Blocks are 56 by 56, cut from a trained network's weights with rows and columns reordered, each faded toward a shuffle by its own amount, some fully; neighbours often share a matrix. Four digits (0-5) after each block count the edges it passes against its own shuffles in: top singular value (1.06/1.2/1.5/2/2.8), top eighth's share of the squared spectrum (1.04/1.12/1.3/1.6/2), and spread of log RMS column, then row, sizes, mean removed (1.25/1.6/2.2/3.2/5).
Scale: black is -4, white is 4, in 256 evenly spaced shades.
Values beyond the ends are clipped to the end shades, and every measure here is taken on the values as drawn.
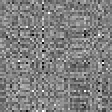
4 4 2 2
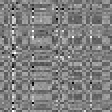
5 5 2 2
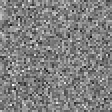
1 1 0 0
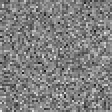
2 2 0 0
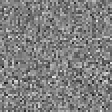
3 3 0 2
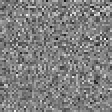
4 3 0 2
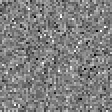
1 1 0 0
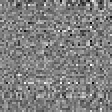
3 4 1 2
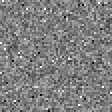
0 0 0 0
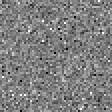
2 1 0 0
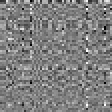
4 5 2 3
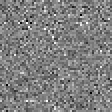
3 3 1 2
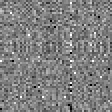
4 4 1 1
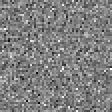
2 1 0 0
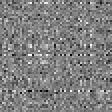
4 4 2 3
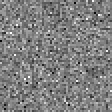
1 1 0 0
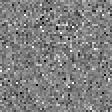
3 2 0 1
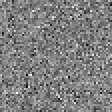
1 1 0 0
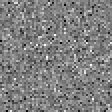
1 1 0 0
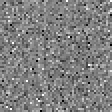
1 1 0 0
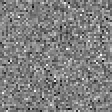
0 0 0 0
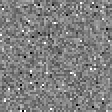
1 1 0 0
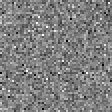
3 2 0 1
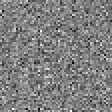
3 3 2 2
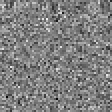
3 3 1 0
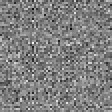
3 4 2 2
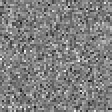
0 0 0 0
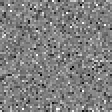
0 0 0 0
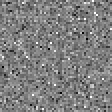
2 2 0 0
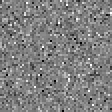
1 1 0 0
